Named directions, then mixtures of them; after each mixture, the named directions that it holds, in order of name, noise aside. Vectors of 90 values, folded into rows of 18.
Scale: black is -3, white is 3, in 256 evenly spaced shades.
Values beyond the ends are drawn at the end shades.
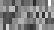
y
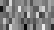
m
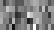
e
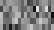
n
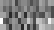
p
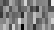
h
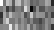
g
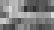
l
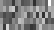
y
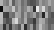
m, n, y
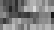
l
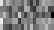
g, n, p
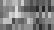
e, l, y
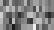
e, n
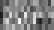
h, p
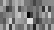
e, m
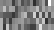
y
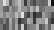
e, h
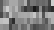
h, l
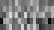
p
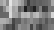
l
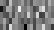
m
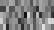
m, p, y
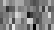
e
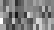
e, p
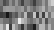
h, y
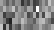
n, y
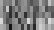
p
